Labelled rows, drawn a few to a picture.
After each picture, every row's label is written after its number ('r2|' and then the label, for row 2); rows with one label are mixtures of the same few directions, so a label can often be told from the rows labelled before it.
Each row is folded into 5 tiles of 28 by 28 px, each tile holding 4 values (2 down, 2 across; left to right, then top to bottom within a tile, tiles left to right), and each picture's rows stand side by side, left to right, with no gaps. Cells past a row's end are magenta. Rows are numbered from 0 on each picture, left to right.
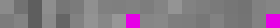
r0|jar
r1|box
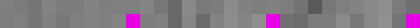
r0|jar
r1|jar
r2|box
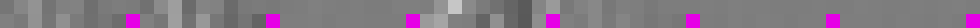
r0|jar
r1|jar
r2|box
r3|box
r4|jar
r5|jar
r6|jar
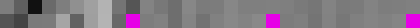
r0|box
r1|jar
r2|jar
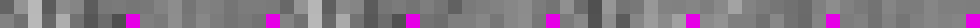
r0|jar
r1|jar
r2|jar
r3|box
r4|jar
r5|box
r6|jar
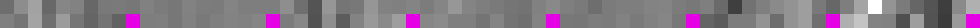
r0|jar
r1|jar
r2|jar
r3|box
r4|box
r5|box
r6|box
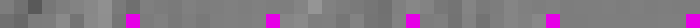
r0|box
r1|jar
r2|box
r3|jar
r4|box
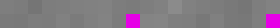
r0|box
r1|box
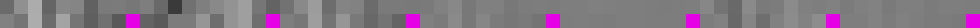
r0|jar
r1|box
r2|jar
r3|jar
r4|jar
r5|jar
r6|jar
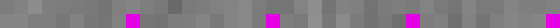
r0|box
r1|box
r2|jar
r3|jar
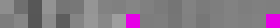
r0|jar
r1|jar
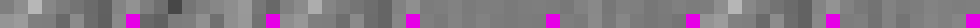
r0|box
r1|box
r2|box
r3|jar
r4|jar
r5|box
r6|jar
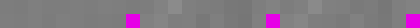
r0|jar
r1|box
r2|box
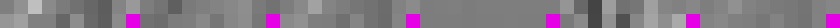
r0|box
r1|box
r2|box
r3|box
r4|jar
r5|box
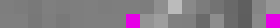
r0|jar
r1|box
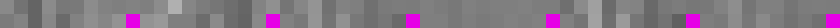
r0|jar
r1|box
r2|jar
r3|jar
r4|jar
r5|jar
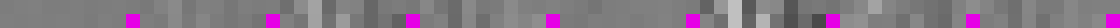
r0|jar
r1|jar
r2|jar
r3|jar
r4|box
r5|jar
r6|box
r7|jar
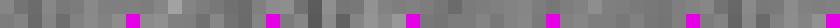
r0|jar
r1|box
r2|jar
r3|box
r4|box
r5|jar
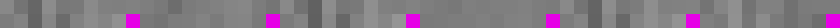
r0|jar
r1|box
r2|jar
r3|box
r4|jar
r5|jar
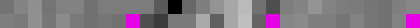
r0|jar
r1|box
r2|box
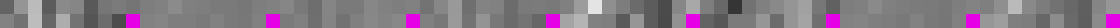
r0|jar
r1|box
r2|jar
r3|jar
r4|box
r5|box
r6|box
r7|box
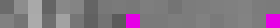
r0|jar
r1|box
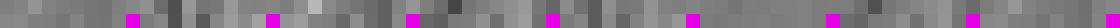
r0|box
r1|jar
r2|box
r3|box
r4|jar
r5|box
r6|box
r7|box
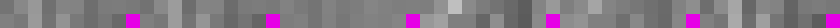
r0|jar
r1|jar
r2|jar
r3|box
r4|box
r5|jar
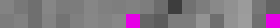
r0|jar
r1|box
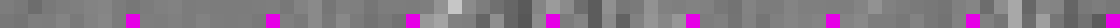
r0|box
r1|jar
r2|jar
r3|box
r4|jar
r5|jar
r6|box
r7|jar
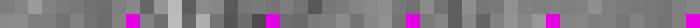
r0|box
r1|jar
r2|box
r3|jar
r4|box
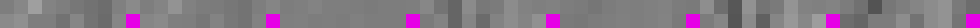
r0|box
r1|box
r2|box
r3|jar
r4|box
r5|jar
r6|box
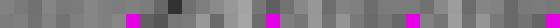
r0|jar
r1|box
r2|jar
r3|jar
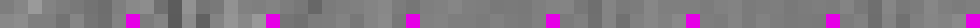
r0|box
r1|jar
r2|box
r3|box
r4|jar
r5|jar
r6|jar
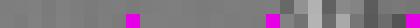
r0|jar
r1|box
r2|jar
